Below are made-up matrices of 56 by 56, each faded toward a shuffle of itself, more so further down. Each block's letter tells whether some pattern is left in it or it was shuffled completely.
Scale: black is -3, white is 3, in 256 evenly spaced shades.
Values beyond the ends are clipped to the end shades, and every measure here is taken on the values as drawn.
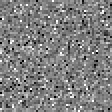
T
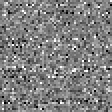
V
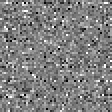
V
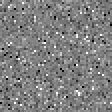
T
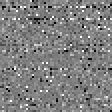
V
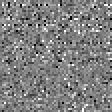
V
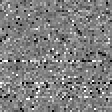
V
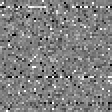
V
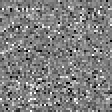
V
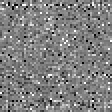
V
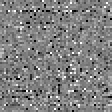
V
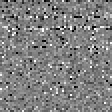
V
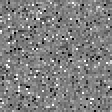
T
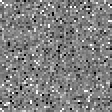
T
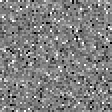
T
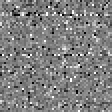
V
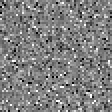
T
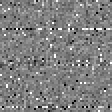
V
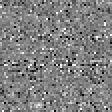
V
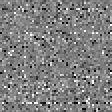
V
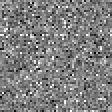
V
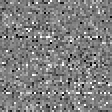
V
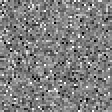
T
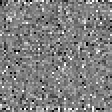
V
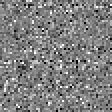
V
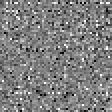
V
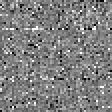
V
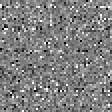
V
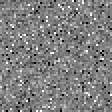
T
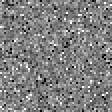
T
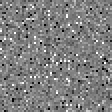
T
